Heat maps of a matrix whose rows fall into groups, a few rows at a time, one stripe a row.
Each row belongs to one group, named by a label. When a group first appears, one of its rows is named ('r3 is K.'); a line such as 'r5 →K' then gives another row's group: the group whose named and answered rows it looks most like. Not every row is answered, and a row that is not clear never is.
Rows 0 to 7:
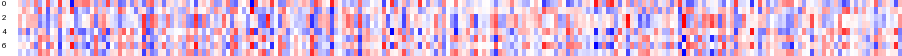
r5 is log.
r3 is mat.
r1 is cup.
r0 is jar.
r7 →log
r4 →cup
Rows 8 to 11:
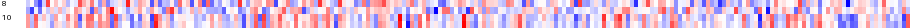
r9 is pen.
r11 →jar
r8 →log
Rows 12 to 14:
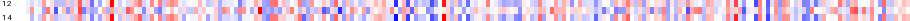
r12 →pen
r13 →cup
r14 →pen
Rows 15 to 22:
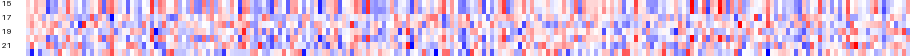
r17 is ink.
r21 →cup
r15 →mat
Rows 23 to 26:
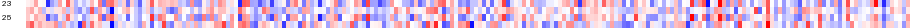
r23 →mat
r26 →ink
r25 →mat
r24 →ink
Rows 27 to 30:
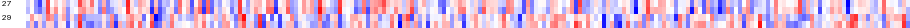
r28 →log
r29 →cup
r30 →cup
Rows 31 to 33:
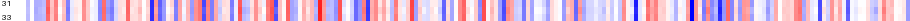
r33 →log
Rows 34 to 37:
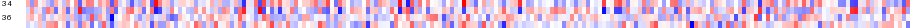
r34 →jar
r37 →log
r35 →cup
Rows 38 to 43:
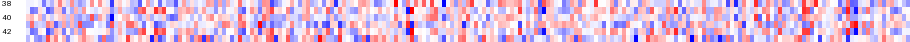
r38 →ink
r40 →ink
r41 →cup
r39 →jar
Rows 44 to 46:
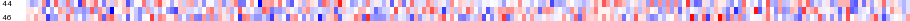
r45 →ink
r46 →mat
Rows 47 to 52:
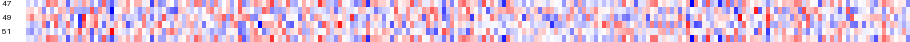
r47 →log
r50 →jar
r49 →ink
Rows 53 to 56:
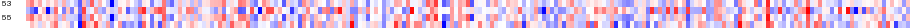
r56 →ink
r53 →ink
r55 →ink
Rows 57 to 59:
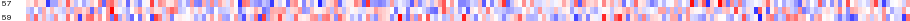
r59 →jar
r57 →mat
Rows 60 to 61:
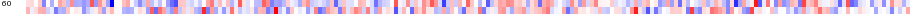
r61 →mat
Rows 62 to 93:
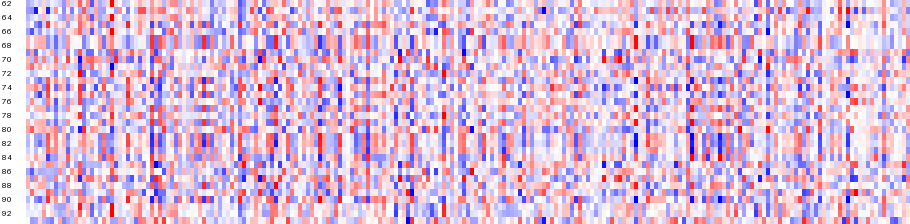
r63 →jar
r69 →cup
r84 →mat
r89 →cup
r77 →mat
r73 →log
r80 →ink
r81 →log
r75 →log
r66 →pen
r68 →mat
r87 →jar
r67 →mat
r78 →pen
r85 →cup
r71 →ink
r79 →mat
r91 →pen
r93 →jar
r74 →cup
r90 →log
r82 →log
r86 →pen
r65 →log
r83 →log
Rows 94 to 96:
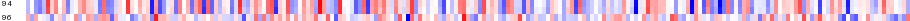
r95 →log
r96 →jar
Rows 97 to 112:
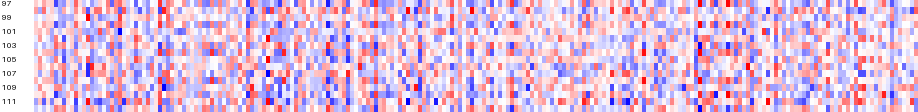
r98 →jar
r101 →ink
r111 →cup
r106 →ink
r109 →cup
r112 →log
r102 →cup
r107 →jar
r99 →pen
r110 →mat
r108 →mat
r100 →mat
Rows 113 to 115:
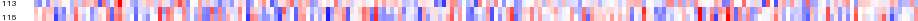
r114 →mat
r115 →mat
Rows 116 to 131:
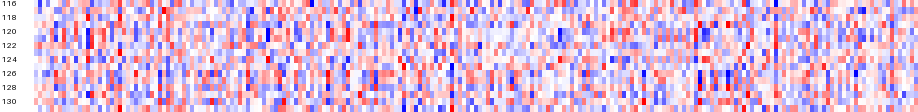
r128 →mat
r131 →pen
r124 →cup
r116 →pen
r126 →log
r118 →pen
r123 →pen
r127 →log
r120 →jar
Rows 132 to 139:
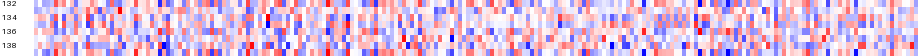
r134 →cup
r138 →cup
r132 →log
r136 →mat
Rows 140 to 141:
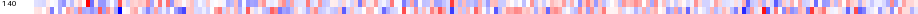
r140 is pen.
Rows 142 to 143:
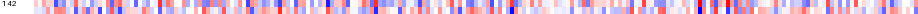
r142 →mat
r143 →log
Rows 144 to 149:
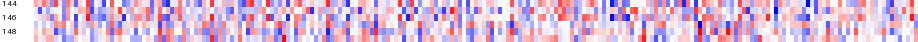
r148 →mat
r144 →cup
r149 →mat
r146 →cup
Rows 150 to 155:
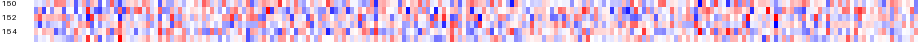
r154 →mat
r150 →log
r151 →cup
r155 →pen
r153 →pen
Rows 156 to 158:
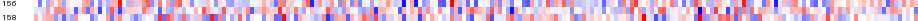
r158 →mat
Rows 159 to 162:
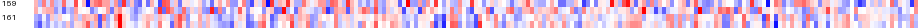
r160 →mat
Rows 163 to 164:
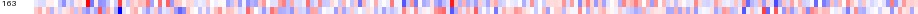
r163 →pen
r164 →ink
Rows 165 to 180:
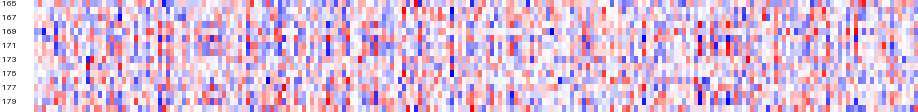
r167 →ink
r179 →log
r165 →cup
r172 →mat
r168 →mat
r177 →mat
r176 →jar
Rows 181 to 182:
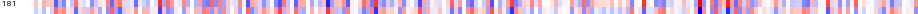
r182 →log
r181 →mat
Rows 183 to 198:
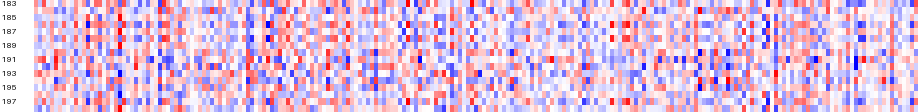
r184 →mat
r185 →pen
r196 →ink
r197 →jar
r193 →ink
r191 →cup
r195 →log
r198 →pen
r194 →mat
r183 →jar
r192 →log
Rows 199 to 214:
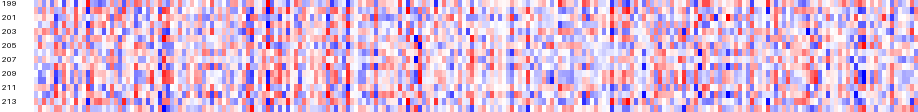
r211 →cup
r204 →jar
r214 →cup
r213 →jar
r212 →log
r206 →log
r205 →cup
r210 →jar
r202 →jar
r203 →cup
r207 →jar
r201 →mat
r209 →jar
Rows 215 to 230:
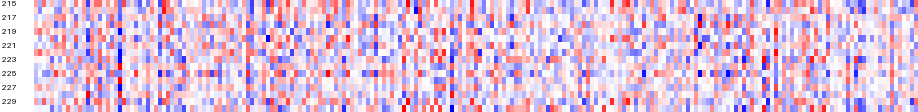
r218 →mat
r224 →pen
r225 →log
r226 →pen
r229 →jar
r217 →log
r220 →jar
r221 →log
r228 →pen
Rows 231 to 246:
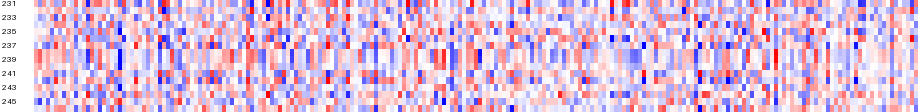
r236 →cup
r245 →pen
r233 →jar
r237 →log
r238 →ink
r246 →log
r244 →cup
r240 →ink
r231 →jar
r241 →mat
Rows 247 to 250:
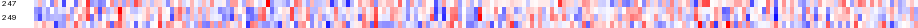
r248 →pen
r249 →pen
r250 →mat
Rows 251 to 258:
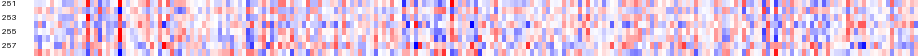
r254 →cup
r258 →ink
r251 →pen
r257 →jar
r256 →pen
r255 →pen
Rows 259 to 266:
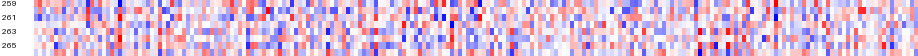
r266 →log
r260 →cup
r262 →ink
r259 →ink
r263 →mat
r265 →mat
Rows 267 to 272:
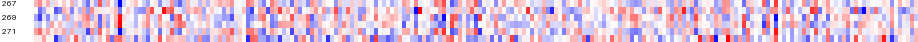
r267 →ink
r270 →pen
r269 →pen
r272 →mat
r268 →jar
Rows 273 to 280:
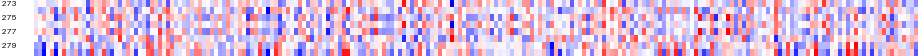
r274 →jar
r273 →ink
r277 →mat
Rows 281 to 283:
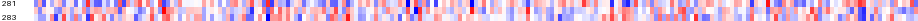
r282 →jar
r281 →cup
